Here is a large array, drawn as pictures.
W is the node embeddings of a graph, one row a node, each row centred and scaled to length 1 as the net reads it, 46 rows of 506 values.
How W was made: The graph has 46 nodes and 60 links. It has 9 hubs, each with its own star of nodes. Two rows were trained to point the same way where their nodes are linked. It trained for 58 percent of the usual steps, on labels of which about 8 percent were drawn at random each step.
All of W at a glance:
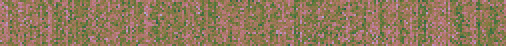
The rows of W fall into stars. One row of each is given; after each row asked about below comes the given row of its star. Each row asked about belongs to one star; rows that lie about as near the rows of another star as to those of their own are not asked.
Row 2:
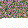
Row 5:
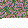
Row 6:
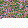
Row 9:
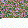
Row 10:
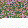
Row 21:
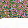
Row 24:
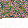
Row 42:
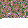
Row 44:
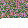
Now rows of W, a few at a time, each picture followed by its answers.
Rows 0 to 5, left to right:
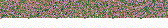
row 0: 2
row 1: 21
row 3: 10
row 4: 21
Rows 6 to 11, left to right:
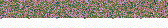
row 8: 24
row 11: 21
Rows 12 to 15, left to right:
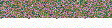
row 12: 6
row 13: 9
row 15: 6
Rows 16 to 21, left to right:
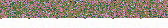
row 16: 10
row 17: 5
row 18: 6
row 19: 10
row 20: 44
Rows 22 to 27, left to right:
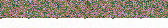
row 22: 24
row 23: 9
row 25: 5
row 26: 42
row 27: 6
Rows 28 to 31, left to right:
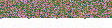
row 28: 24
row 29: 2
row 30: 24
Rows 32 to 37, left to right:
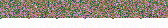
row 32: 44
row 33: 44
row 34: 5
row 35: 6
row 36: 5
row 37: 21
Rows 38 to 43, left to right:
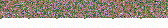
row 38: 42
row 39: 44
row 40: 2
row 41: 21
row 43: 24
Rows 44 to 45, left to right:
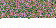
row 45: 5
